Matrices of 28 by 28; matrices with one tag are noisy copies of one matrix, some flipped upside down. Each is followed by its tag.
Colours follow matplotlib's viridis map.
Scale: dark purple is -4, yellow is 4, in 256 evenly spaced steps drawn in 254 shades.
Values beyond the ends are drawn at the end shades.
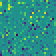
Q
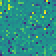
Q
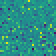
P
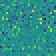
P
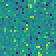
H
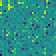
Q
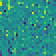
Q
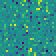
H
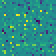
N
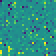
Q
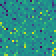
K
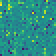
Q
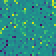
K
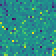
K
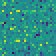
N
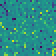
K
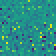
P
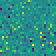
P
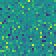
P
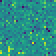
Q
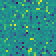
H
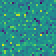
N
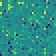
Q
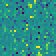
H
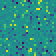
H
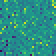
K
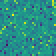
K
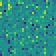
Q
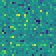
N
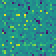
N
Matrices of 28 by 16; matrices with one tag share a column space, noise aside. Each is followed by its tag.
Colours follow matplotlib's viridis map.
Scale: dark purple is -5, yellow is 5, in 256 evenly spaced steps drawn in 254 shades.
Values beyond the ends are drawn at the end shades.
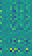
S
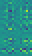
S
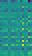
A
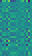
A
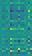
S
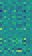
S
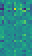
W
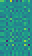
A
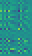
S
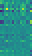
W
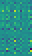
S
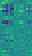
W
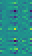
S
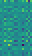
A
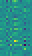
A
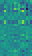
W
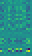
S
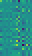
A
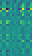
W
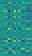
S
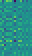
A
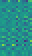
A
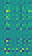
S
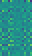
A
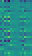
A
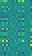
A
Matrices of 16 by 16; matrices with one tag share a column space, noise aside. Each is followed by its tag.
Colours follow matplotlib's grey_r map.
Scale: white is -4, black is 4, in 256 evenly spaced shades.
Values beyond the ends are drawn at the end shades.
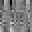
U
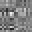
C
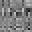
C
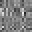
C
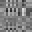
C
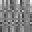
U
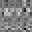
C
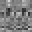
C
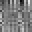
U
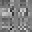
C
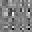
C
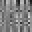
U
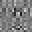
C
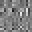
C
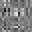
C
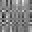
U
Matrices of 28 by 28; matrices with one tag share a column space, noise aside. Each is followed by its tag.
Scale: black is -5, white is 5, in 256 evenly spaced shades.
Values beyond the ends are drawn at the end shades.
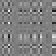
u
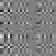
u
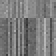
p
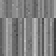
p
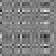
u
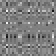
u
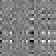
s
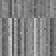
p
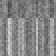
p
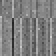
p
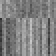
p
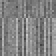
p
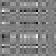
u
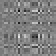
u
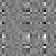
u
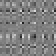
u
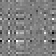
s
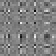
u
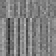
p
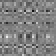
u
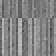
p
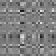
u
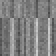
p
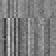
p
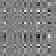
u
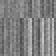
p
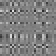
u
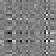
s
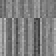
p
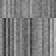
p
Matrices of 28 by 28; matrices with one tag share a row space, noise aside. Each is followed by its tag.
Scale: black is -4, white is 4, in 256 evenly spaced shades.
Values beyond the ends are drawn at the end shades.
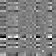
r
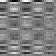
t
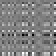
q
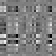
r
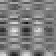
t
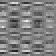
t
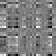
r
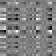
r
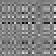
q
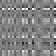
q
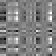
r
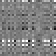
q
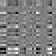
r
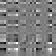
r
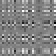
q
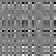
q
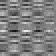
t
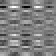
t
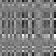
q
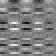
t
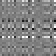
q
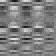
t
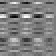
t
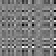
q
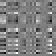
r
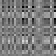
q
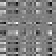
r
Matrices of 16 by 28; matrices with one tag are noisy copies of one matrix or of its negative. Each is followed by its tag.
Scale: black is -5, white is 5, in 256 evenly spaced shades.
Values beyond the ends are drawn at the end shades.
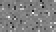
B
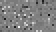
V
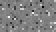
B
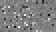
V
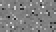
B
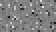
B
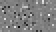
V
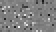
V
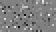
V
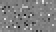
V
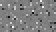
B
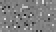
V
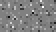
B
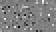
V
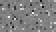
B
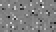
B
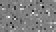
B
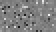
V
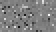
V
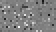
V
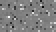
B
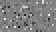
V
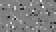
B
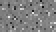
B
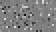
V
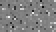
B
